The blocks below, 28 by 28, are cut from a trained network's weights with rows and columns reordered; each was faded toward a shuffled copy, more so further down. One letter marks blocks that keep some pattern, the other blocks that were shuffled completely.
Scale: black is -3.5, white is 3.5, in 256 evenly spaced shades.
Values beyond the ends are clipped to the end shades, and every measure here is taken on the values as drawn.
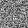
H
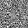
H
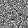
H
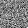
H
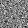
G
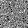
G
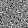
G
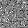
G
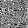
H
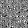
H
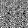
H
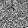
H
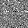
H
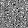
G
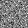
G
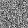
G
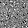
G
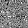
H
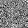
G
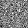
H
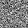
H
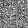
G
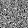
G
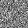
G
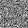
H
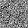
H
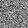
G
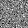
G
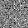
H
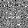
H
